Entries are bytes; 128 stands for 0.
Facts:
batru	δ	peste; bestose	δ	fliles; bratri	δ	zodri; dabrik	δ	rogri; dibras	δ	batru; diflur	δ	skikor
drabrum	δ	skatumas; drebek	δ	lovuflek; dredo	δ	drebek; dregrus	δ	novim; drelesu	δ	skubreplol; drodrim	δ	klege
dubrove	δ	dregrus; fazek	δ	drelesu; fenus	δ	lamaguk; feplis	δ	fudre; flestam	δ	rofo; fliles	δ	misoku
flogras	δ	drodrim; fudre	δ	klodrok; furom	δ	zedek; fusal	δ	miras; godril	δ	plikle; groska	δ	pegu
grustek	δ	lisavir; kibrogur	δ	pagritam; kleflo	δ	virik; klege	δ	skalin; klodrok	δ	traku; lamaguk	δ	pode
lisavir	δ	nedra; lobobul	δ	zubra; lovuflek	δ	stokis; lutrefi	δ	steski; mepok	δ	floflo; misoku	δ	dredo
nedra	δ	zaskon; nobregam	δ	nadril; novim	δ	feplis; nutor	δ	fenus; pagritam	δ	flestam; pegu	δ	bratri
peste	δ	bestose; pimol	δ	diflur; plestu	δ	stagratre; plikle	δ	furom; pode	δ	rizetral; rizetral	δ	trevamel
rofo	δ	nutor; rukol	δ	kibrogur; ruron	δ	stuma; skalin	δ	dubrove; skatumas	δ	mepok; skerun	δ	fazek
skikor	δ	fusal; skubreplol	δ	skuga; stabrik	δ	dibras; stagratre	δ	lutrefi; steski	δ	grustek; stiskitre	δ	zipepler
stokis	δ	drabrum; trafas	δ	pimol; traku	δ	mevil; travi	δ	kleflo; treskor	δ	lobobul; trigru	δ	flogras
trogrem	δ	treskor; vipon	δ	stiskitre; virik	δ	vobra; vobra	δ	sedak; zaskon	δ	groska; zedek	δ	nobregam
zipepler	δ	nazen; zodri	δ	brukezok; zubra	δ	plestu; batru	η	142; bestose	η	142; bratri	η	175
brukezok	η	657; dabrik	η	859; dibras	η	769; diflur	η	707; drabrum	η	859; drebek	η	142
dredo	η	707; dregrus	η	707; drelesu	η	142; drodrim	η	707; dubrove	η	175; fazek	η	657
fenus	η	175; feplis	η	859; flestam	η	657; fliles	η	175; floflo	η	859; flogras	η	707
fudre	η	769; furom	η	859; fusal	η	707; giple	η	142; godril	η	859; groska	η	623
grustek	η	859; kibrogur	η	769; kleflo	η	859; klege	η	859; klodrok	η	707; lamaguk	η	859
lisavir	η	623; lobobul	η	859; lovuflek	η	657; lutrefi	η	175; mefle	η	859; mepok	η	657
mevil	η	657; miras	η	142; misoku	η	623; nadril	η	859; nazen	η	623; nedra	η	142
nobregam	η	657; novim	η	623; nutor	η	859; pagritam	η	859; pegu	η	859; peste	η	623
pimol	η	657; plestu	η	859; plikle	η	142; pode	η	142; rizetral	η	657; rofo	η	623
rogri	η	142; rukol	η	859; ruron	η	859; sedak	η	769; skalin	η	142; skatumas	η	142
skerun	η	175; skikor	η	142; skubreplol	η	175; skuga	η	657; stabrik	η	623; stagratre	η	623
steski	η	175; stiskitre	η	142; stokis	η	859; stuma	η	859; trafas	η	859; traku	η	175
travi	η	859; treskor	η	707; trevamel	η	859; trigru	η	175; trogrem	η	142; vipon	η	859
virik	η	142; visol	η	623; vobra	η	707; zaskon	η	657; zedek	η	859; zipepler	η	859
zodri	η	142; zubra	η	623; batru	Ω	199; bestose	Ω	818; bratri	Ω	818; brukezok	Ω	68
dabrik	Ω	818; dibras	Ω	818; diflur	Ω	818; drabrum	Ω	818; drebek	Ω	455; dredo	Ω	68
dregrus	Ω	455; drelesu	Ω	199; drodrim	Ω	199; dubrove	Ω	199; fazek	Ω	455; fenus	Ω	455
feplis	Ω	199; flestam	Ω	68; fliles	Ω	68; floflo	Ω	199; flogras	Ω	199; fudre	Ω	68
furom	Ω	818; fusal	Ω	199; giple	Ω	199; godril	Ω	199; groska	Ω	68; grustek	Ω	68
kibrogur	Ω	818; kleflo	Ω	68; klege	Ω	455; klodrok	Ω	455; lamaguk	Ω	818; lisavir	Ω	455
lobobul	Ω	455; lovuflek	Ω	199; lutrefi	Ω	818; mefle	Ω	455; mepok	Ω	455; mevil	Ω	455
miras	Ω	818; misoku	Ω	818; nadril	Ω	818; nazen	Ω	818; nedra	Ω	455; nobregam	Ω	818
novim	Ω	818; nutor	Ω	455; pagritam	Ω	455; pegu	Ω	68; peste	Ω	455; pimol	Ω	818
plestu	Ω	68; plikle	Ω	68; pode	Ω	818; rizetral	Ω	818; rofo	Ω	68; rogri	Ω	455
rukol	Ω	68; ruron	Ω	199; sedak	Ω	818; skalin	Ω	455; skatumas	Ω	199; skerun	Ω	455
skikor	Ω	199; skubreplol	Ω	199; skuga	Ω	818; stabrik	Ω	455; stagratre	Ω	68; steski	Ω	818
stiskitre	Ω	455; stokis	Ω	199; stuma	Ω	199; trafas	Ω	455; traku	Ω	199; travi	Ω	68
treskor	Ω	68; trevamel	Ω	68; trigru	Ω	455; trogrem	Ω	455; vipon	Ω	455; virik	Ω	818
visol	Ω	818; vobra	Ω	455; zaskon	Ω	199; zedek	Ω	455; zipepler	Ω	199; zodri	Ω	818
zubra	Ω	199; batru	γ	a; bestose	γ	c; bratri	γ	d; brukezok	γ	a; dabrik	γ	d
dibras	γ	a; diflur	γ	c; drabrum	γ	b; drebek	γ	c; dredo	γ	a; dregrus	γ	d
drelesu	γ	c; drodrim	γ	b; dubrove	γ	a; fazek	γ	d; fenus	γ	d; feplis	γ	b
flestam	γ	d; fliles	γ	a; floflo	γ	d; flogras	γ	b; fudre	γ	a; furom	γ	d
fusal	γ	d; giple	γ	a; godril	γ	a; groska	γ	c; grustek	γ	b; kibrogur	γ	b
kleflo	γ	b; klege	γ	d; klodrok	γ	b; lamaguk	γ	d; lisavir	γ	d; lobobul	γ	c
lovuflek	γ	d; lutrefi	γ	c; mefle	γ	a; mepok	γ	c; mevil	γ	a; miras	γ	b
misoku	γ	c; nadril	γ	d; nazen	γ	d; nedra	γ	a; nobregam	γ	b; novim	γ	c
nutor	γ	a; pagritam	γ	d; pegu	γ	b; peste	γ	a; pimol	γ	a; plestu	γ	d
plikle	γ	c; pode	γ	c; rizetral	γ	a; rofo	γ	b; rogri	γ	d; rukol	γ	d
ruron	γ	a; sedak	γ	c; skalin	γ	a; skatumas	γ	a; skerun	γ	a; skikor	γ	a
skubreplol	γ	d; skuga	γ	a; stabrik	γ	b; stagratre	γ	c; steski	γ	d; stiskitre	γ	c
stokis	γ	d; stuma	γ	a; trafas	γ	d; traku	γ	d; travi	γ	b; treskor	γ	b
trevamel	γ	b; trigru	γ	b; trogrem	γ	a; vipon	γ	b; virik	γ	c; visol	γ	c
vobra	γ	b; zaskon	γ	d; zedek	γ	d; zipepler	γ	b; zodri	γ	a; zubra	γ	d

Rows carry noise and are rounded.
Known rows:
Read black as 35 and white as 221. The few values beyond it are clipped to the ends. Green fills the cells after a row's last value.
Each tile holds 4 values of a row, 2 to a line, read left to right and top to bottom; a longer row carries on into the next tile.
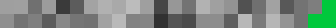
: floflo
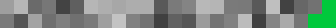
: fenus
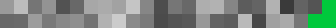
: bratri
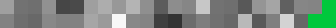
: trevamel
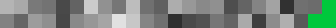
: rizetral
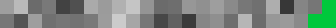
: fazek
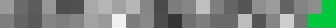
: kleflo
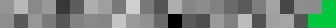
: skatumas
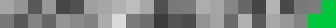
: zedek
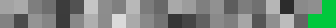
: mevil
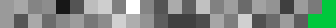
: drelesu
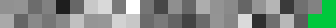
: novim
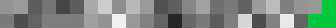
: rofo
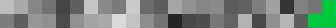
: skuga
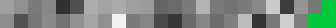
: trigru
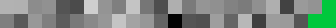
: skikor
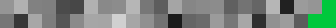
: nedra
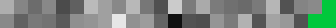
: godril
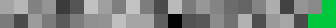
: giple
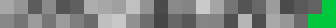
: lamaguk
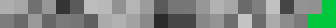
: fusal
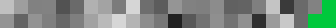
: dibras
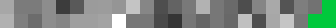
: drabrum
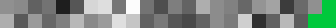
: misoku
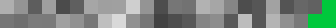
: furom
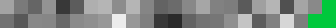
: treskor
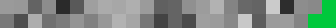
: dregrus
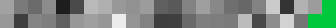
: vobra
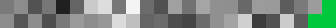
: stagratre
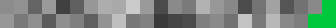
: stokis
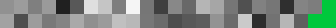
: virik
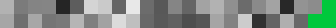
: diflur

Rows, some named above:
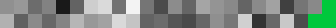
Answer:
visol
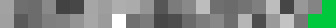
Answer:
vipon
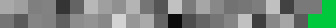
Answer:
dubrove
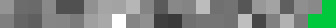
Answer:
grustek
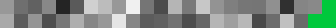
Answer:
lobobul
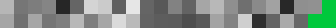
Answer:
diflur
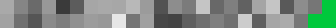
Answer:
feplis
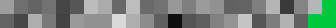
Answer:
dredo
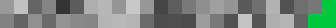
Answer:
nazen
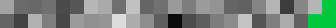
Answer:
dredo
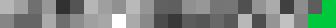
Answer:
nobregam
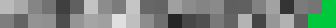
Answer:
skuga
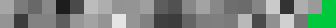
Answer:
vobra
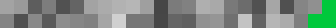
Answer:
pagritam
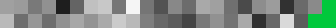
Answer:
sedak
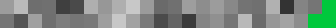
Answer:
fazek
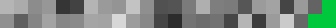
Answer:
miras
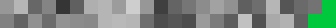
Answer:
nazen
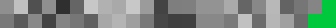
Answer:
zubra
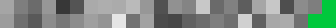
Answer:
feplis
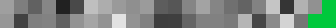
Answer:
vobra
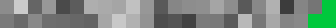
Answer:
zaskon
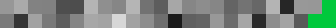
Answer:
nedra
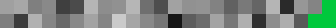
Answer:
skalin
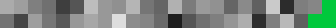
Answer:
skerun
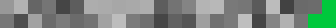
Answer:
fenus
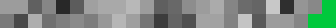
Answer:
dregrus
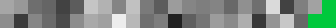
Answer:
peste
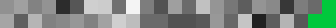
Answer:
pode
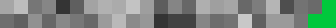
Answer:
skubreplol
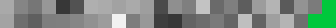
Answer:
zipepler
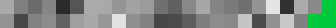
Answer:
klodrok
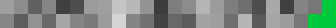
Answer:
klege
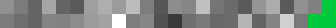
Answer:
pegu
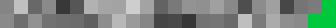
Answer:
lovuflek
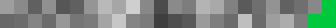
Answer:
rukol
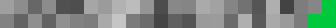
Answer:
trafas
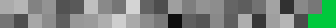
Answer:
zodri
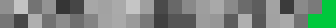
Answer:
rogri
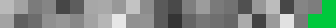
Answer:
kibrogur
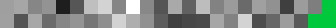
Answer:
drelesu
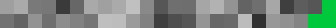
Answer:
steski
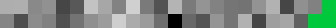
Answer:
batru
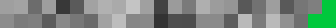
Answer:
floflo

